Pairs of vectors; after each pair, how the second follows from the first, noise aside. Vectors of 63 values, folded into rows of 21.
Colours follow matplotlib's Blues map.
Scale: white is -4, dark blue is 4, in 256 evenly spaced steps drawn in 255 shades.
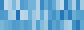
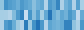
shuffled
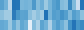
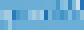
partly zeroed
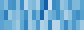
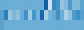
partly zeroed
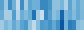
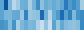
shuffled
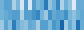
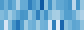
shuffled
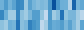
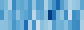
shuffled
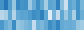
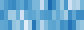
shuffled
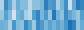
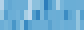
partly zeroed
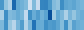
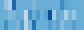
partly zeroed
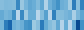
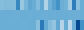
partly zeroed
